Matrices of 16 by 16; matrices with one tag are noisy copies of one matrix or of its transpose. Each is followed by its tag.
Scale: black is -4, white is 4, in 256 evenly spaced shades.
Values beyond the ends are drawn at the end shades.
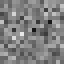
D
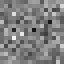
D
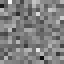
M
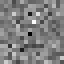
D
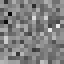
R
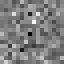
D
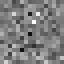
D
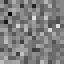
R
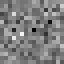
D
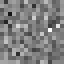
R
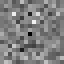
D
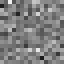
M
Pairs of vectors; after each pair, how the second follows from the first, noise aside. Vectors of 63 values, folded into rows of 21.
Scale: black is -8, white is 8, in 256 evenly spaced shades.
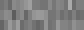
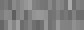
copied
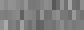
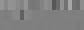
partly zeroed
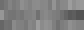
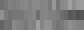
copied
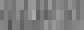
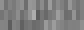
copied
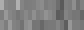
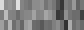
scaled up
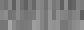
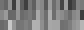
scaled up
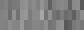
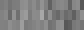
copied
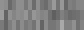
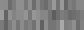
copied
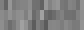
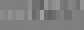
partly zeroed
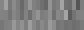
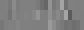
partly zeroed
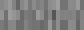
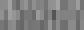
copied
